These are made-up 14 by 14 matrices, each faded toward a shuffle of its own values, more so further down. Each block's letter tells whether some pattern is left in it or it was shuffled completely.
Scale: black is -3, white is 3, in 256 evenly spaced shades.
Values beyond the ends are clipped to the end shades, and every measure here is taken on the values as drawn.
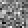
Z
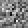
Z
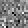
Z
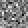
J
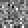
Z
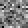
Z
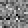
Z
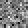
J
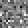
Z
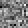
Z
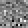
Z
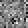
Z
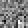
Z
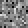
J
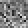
Z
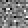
J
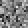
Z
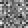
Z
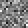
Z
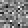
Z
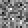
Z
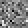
J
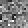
Z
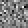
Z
